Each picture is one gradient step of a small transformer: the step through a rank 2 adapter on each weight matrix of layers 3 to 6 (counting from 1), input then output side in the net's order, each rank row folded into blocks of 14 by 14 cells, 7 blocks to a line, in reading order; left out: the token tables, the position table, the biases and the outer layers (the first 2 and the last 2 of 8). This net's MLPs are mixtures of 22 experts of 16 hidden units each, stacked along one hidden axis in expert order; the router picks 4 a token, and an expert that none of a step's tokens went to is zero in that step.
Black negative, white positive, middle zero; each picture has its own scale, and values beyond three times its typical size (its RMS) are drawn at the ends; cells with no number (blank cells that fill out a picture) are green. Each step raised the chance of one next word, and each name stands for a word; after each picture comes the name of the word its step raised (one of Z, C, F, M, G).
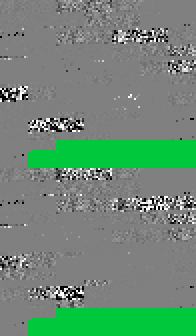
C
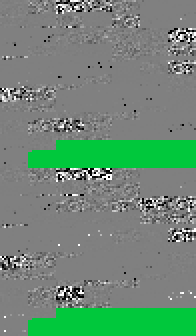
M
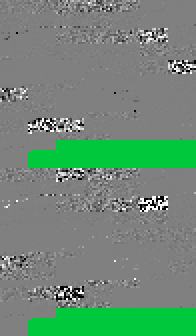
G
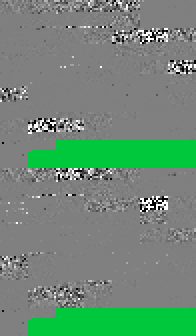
G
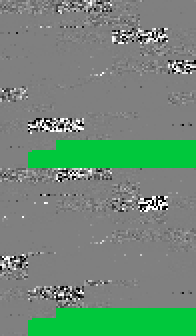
G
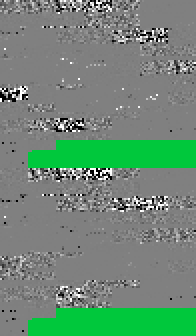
C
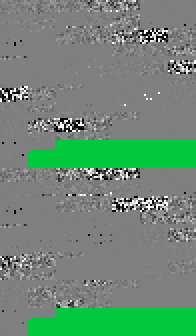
C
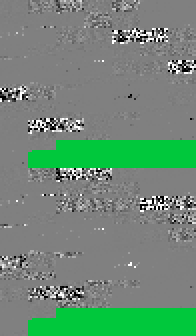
G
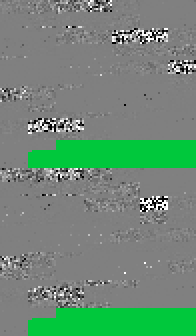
G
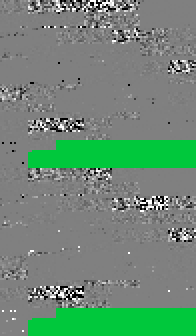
M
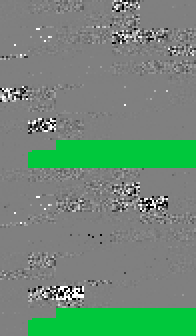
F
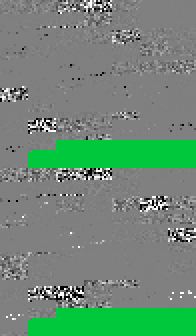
M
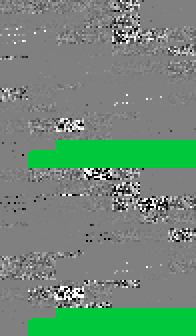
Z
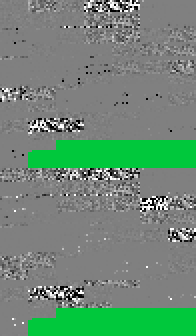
M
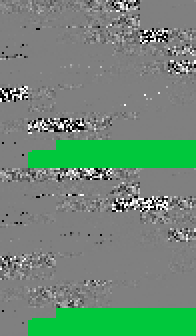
C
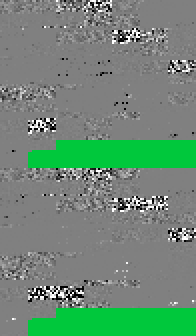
M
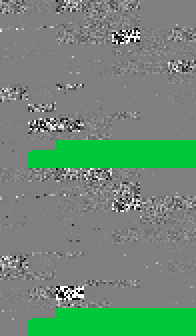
F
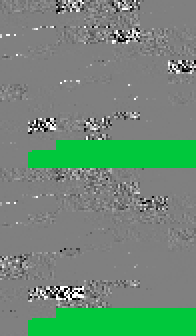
F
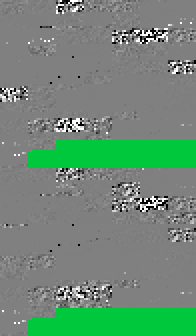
Z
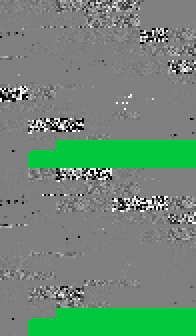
C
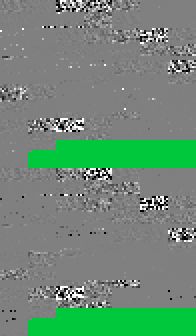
Z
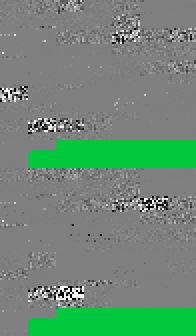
F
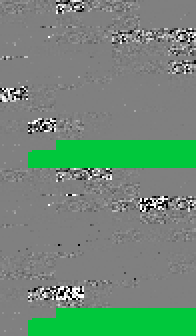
F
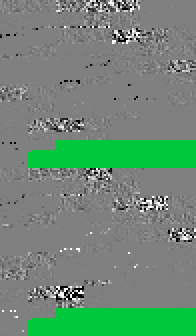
M
